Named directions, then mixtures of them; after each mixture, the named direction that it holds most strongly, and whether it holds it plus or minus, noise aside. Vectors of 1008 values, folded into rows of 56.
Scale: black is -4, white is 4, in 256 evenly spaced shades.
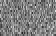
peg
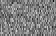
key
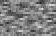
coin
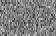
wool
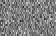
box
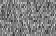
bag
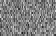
peg, plus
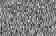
key, minus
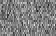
bag, plus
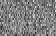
wool, minus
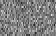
bag, minus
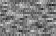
coin, minus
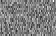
key, minus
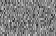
wool, plus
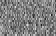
wool, plus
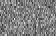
wool, minus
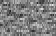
coin, plus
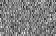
peg, minus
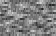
coin, minus
